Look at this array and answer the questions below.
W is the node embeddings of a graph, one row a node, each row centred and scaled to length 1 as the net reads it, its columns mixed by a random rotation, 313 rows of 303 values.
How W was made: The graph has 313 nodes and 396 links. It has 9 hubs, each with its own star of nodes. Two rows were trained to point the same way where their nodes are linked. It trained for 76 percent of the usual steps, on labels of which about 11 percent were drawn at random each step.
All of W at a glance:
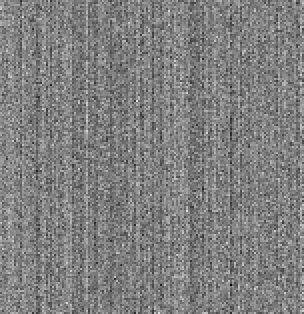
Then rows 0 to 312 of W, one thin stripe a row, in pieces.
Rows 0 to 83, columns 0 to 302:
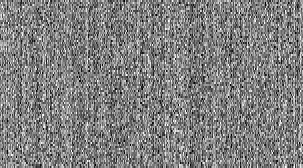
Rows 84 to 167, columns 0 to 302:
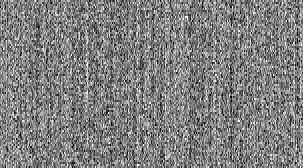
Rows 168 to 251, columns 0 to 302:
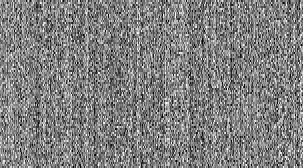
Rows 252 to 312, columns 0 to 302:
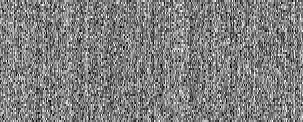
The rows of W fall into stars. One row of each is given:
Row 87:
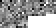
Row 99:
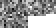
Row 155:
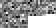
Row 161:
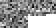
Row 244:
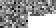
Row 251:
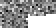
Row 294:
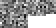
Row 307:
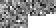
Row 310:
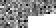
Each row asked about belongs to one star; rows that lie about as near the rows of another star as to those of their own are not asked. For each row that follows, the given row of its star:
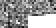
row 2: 99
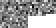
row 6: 251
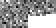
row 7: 310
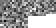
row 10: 99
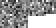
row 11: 294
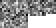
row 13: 161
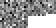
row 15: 155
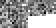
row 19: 87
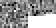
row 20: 244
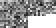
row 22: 155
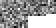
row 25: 155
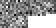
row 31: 307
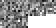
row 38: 87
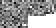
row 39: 251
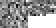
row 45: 307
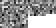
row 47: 244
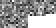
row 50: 251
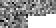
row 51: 161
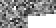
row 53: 251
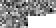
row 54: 307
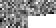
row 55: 161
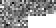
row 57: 310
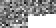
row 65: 310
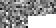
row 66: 161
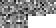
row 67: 87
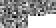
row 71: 155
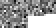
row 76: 244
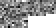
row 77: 161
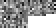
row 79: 161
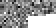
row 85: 294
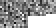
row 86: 155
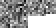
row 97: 310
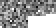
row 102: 155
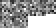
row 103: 294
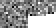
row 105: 251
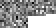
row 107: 307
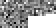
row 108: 87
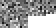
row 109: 310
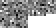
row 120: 87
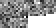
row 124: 161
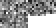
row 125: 307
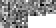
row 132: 87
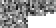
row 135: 307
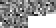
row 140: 87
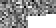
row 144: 155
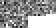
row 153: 155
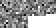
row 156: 161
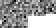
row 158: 294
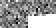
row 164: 251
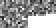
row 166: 310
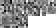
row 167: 307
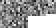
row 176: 155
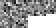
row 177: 294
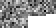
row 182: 161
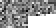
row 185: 251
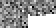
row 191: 251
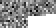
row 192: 155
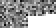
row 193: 244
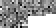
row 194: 99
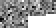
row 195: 161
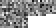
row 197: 87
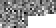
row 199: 155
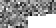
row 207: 251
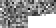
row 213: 99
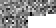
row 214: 161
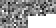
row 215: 307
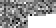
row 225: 251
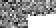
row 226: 294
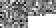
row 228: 244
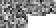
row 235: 294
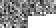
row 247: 155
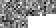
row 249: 307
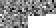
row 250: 244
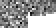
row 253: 307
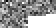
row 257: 99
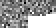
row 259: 310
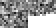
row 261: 87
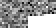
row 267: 251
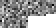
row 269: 99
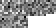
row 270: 307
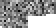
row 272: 99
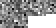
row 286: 99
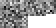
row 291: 161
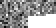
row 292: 161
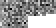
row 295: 87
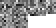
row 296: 294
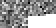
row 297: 251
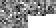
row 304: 294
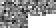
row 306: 251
